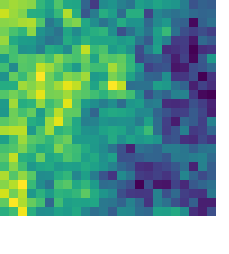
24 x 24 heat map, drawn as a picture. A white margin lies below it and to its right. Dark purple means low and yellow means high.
Odd rows or columns: none. Slope: up to the left. Ninth with the highest average: middle left. Average level on the scale: 50%. Stripes: none.
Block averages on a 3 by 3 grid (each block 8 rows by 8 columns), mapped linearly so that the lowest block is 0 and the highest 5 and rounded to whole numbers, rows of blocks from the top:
430
530
420
